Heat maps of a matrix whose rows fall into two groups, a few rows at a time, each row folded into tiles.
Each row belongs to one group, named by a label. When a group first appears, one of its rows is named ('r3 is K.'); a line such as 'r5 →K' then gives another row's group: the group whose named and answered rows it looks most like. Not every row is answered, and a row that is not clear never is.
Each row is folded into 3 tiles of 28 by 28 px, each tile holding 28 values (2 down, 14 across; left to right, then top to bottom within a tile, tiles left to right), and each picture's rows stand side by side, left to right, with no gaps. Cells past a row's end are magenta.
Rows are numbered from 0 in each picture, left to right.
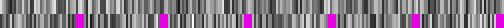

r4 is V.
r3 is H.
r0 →V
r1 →H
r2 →V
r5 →V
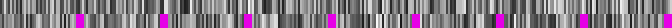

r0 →H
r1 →H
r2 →V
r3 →V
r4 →H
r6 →V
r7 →H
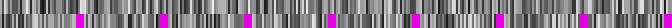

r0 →H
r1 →V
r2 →V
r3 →V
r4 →V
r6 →H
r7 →V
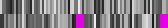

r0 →V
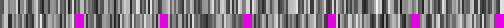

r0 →H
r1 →V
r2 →V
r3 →V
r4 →V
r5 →H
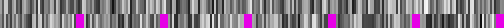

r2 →H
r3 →V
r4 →V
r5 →H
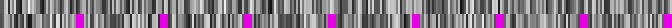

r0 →H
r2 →H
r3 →V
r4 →V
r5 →H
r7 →H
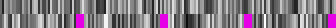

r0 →H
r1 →V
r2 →H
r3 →H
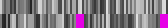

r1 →V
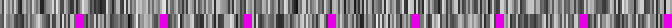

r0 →H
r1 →V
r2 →V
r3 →H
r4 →H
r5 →H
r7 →V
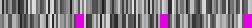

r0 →H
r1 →V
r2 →H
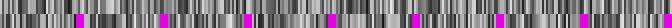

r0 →H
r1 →H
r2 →V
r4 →V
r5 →V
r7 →H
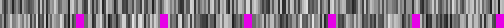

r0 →V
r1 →H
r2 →V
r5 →H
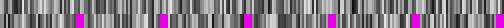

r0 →V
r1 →V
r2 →V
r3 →V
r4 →H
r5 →V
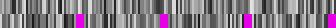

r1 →H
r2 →H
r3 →V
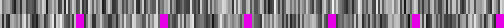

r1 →H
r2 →V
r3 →V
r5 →H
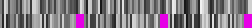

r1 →H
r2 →H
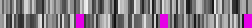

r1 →V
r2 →H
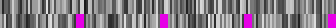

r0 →H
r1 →H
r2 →H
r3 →V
